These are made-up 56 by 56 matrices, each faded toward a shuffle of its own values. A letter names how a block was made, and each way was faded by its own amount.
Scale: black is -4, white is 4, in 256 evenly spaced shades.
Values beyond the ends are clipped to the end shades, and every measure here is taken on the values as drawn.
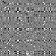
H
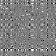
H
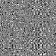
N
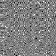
N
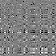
H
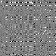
H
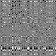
H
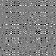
H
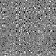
N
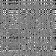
H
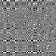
H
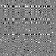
H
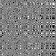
H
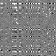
H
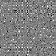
N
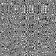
N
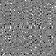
N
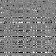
H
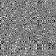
N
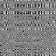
H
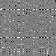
H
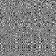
N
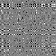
H
